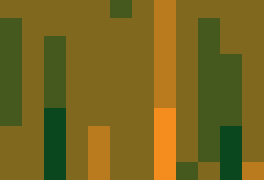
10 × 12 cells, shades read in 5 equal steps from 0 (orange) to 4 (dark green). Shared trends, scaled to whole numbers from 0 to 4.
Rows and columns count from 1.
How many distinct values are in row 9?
5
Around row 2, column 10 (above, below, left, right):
2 3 2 2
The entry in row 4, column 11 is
3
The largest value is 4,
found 7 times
